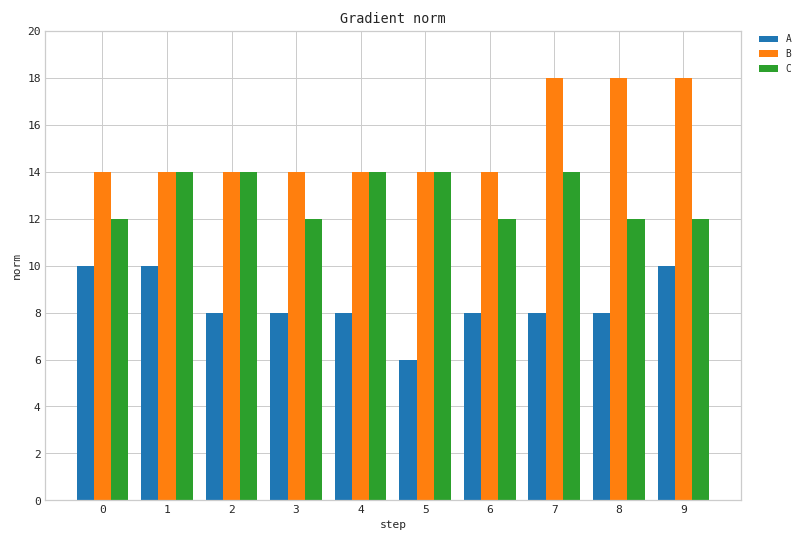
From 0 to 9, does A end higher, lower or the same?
the same
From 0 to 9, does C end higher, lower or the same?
the same
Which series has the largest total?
B
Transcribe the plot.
Title: Gradient norm
x-axis: step, ticks 0 1 2 3 4 5 6 7 8 9
y-axis: norm, ticks 0 2 4 6 8 10 12 14 16 18 20
Legend: A, B, C
Values:
A: 10 10 8 8 8 6 8 8 8 10
B: 14 14 14 14 14 14 14 18 18 18
C: 12 14 14 12 14 14 12 14 12 12
